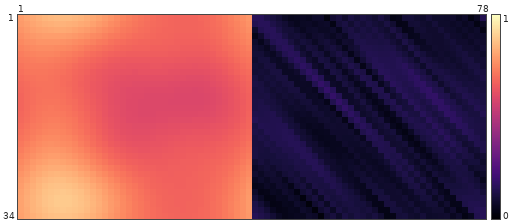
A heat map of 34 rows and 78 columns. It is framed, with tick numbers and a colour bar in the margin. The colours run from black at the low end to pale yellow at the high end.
The table splits into one row of 2 panels. Panel 1,1: high, smooth. Panel 1,2: very low, slanting down to the right, faint in contrast.
